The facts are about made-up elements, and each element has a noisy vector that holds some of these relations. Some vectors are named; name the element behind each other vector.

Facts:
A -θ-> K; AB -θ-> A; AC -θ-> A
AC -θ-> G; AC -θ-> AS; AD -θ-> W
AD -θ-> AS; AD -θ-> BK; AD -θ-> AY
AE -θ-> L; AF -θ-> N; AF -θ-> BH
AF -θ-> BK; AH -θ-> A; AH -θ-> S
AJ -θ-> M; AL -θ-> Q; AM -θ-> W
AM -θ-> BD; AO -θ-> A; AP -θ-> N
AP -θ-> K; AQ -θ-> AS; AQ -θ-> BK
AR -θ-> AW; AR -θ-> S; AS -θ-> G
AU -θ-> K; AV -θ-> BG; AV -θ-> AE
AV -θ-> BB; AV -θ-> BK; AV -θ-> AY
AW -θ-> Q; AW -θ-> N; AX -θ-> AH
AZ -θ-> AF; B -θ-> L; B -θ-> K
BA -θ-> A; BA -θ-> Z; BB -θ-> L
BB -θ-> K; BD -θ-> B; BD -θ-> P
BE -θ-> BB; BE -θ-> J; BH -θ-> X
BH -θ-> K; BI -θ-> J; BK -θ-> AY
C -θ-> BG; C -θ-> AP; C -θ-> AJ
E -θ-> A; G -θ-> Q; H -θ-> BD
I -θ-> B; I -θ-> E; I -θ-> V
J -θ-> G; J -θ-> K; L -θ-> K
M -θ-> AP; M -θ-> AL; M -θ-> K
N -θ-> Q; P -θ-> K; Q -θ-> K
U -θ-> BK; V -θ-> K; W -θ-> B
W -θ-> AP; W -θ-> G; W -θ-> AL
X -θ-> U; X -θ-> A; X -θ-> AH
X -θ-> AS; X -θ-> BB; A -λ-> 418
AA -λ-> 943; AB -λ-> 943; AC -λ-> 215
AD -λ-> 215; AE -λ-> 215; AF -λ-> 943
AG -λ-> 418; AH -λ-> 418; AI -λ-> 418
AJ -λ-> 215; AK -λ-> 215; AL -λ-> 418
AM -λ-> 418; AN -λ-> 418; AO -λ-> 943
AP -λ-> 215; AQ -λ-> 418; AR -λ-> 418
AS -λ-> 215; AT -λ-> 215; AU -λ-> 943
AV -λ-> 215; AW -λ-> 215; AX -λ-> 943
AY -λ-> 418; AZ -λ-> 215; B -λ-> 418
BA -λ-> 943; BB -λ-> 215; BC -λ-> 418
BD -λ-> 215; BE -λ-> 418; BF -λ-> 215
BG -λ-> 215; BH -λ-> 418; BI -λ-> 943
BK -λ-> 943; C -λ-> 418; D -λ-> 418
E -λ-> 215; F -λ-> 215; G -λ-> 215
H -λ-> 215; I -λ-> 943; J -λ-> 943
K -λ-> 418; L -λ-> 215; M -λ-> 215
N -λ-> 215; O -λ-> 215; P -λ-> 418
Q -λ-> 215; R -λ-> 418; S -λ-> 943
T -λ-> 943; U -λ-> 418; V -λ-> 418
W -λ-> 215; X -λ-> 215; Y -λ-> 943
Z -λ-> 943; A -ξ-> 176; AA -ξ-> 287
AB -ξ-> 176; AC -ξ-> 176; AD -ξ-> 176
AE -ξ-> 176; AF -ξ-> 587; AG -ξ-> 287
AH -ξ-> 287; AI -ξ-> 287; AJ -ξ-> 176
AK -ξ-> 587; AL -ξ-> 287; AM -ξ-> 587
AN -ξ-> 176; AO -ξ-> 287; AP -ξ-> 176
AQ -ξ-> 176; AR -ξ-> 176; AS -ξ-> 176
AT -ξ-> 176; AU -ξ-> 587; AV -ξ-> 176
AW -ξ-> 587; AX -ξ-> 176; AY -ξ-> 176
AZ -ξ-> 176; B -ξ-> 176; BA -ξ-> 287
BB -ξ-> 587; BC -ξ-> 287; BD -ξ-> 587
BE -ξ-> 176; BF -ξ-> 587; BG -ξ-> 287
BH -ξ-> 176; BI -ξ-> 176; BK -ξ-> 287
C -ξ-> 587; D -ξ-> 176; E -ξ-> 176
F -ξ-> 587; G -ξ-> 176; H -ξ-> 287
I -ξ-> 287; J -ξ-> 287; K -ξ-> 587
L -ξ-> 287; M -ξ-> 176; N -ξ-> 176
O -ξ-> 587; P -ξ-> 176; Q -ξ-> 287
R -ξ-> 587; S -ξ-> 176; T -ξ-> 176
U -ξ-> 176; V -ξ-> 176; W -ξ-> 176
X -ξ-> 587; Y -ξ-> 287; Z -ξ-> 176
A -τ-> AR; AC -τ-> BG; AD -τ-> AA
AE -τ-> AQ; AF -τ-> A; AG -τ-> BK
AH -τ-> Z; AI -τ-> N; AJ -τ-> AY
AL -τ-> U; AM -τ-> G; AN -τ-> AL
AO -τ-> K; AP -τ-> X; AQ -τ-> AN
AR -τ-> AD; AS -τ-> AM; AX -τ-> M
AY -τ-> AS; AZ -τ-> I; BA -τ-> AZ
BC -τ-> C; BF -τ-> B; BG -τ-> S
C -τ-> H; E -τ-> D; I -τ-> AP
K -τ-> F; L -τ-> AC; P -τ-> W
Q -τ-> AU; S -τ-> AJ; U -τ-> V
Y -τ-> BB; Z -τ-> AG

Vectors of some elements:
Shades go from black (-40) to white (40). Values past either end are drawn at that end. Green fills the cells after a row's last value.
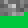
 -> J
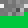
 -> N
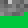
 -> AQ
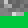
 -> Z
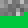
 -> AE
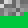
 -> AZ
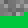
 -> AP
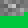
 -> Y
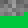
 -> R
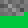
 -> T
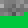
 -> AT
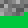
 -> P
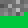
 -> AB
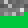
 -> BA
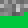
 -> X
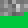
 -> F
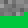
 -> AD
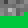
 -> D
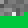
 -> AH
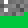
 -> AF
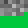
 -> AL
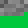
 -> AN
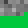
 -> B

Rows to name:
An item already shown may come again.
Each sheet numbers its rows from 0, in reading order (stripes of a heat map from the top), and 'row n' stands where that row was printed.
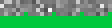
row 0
AZ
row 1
AI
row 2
L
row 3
W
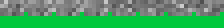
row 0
BF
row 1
Q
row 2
Q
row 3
L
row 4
AB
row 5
D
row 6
Y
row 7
BE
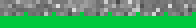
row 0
AC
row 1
AE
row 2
BB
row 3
L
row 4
M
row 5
AO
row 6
G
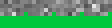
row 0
AG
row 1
I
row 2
Q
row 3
BI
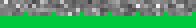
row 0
AW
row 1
AM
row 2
BA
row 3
D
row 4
E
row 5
W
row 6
J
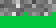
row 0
AR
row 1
AJ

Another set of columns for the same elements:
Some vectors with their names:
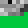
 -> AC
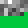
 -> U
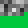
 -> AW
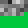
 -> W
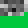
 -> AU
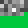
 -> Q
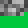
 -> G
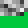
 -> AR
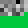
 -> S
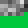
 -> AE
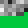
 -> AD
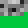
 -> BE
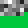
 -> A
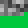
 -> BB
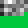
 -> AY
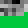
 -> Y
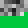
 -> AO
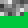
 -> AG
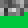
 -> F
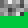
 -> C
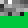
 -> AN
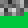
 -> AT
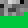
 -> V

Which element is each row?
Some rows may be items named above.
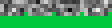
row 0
AW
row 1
H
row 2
BI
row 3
BF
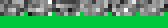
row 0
G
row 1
AS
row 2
J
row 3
E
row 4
AZ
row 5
E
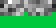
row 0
AM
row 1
AE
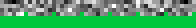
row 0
I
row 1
BG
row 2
AZ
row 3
AH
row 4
AF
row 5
AR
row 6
Z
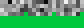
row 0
AC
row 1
AX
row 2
C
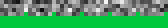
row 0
T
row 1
AB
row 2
N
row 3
AJ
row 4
AH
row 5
BD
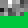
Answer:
AL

